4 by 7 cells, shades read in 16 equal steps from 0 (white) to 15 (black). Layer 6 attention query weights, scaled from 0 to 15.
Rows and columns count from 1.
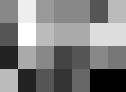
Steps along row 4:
up down up down up same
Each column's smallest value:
4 0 4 5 5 2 2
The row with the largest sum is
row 4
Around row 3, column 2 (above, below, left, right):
0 13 13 7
